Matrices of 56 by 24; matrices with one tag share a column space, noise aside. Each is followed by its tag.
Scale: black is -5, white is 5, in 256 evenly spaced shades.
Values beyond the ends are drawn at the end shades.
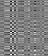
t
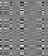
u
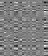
u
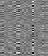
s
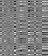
t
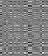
s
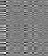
s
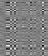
u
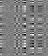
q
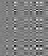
u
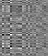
q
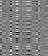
t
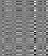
t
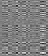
s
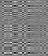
s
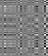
q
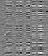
s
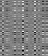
t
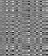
t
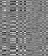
t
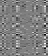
q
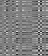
t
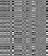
t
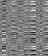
t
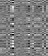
q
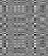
q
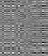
s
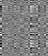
q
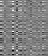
t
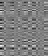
u
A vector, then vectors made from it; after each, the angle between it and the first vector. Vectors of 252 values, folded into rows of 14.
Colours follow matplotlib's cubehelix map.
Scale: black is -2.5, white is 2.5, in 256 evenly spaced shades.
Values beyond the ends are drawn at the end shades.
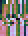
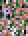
partly aligned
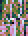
nearly parallel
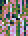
nearly parallel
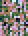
partly aligned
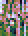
nearly opposite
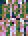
nearly parallel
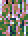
nearly opposite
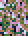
partly opposed
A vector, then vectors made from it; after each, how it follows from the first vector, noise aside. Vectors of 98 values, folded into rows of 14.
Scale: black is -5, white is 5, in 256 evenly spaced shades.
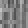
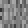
sign-scrambled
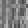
reversed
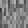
sign-scrambled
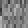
sign-scrambled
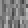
reversed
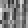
scaled up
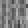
reversed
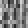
scaled up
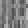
reversed
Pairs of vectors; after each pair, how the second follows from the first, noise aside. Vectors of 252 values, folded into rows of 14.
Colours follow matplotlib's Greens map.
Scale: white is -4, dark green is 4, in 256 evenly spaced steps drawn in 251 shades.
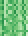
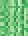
wrapped around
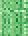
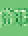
partly zeroed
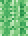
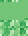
partly zeroed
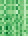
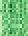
wrapped around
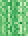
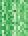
wrapped around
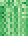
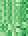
wrapped around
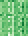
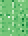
partly zeroed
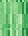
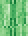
wrapped around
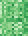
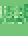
partly zeroed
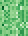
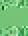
partly zeroed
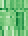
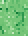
partly zeroed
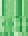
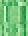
wrapped around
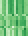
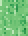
partly zeroed
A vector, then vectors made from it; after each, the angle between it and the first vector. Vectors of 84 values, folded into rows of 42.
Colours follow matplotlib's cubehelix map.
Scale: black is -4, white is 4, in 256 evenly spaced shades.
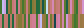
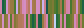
nearly opposite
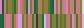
orthogonal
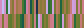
partly aligned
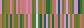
partly opposed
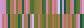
partly aligned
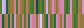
nearly parallel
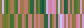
partly aligned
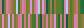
nearly opposite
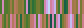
partly aligned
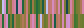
nearly parallel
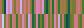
partly opposed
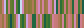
orthogonal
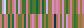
nearly parallel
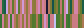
nearly opposite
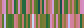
partly aligned
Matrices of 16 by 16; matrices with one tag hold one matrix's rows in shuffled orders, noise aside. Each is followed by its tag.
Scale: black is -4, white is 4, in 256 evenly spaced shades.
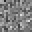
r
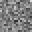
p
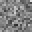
p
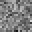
p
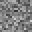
p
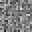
r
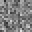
r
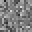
r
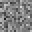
r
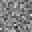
p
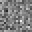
r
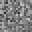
r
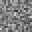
p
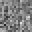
r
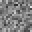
p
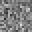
r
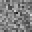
p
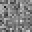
r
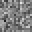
r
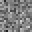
r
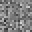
r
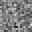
p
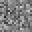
r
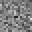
p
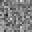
r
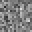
r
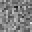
p
